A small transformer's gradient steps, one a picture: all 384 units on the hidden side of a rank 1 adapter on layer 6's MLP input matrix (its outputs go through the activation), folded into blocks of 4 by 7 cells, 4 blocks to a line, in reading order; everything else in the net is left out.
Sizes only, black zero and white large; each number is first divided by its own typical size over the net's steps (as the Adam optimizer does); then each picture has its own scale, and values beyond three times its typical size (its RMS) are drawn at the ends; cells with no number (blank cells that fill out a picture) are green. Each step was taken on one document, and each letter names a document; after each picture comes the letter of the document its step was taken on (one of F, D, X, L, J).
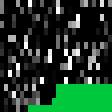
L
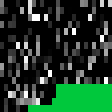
L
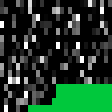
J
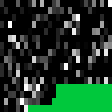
J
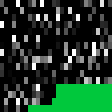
J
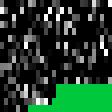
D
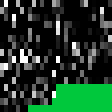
D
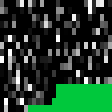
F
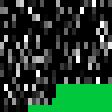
D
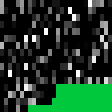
L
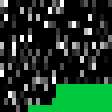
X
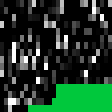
X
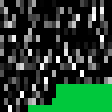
D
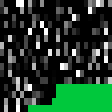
F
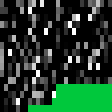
L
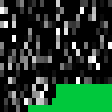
D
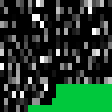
F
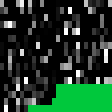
F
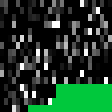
X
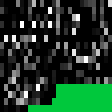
J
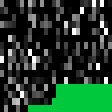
L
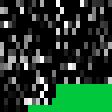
D
